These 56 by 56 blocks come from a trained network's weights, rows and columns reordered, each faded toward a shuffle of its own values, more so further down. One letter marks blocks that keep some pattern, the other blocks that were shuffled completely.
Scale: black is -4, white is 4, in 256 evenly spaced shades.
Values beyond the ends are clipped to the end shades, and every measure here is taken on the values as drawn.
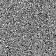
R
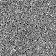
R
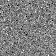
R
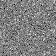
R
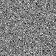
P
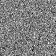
R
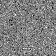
R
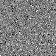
P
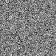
P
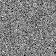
R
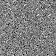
R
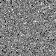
P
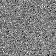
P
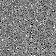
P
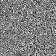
P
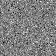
R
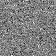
R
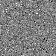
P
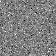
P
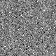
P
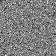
R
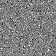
R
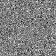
P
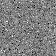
R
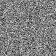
R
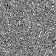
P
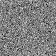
R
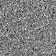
R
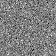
R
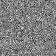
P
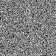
P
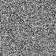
R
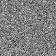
P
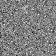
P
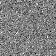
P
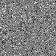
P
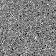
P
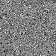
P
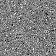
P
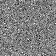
R
